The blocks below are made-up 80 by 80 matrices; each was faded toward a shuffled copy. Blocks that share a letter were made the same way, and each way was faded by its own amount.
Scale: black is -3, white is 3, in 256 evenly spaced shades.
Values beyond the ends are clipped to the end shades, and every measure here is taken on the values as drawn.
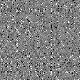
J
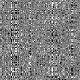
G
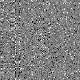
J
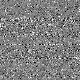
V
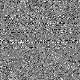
V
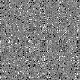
J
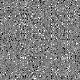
J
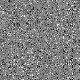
J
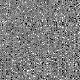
J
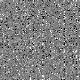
J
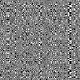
G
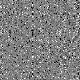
J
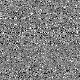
V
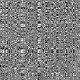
G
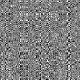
G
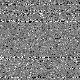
V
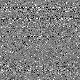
V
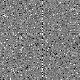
J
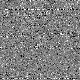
V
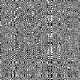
G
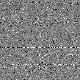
V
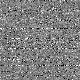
V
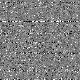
V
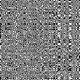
G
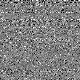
V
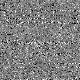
V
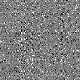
J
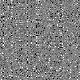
J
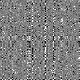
G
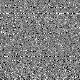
V
